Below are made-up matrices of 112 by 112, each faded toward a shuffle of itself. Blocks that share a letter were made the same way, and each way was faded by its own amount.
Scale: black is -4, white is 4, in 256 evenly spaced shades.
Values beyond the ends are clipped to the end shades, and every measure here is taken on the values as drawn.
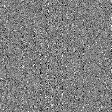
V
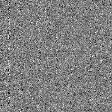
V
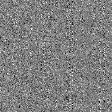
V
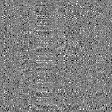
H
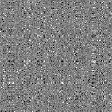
H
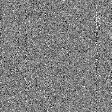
V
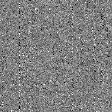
V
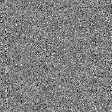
V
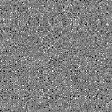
H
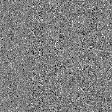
V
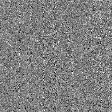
V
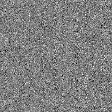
V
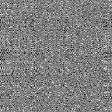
H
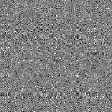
H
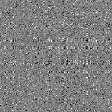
H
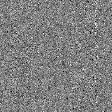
V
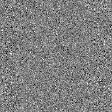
V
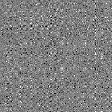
H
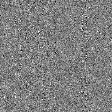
V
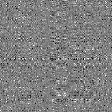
H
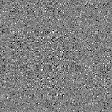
H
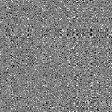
H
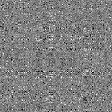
H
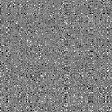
H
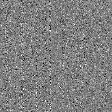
V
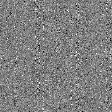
V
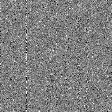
V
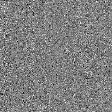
V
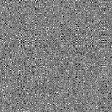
H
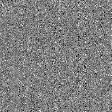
V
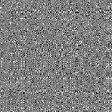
H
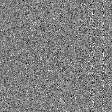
V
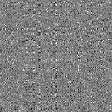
H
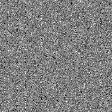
V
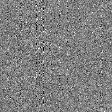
V
